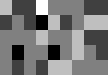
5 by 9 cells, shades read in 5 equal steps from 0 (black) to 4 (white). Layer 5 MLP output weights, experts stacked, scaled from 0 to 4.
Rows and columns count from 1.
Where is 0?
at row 2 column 4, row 4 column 2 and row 4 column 5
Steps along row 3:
same same up down same up down same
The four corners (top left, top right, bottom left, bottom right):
3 1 2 2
